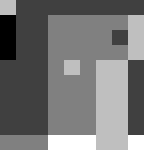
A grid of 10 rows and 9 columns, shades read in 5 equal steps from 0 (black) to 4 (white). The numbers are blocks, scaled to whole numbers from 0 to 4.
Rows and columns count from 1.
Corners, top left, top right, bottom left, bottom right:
3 1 2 4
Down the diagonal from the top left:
3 1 1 2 3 2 3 3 1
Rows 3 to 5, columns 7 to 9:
2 1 3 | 2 2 3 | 3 3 1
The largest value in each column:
3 2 2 4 4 4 3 3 4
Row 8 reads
1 1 1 2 2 2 3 3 1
